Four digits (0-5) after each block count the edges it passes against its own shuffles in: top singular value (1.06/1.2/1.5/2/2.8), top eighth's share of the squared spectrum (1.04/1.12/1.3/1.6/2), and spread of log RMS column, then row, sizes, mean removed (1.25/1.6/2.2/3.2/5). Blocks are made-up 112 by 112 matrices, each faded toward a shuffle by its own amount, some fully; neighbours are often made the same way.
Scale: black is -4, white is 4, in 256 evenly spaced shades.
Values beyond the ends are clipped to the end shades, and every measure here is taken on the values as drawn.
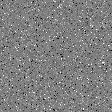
2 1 0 0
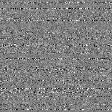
2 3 0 4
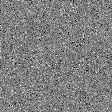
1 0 0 0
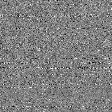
1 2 0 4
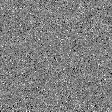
0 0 0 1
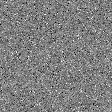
0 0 0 0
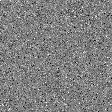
0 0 0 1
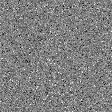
0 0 0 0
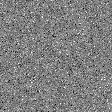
0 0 0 0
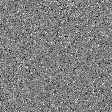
0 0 0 0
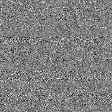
1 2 0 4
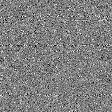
1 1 0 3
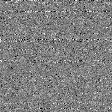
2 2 0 3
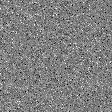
0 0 0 0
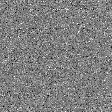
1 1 0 2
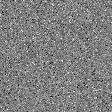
0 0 0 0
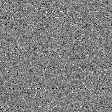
1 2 0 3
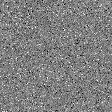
0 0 0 0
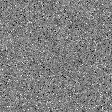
0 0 0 0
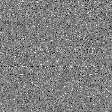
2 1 0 2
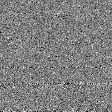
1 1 0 3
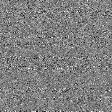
1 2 0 3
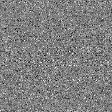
1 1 0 3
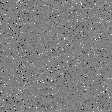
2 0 0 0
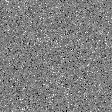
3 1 0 0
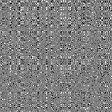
5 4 3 3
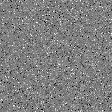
3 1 0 0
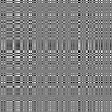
5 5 5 5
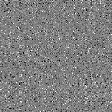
4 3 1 2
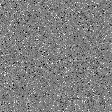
3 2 0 0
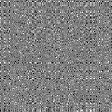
5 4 3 3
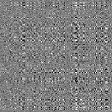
5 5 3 4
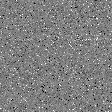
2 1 0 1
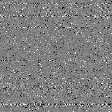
4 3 1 3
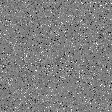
1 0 0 0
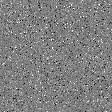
2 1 0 1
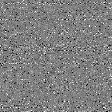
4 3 1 3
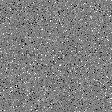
2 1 0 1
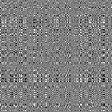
5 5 4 4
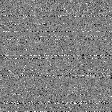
2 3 0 4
